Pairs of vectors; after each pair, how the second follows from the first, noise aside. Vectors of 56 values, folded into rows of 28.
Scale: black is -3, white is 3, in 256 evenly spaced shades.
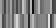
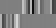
partly zeroed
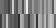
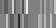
partly zeroed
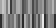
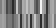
shuffled
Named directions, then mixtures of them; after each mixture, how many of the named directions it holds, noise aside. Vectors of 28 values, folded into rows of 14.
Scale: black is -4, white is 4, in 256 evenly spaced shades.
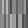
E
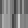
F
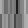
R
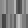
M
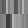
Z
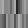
three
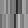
three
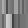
one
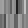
three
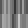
one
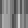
one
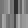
three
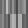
two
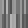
two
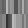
one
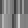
one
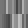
three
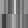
three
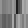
three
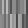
one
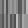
two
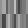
two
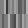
three
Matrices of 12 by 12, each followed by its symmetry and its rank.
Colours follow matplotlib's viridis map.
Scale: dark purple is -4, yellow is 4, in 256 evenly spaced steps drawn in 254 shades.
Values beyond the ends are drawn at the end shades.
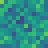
symmetric, full rank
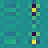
neither, rank one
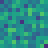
symmetric, full rank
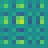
symmetric, rank one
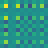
symmetric, rank one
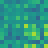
symmetric, rank two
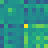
symmetric, rank two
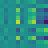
neither, rank one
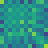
symmetric, rank two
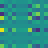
neither, rank one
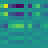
neither, rank one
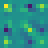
symmetric, rank two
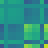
symmetric, rank one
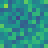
symmetric, full rank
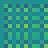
symmetric, rank one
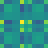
symmetric, rank one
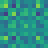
symmetric, rank two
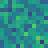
symmetric, full rank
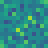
symmetric, full rank
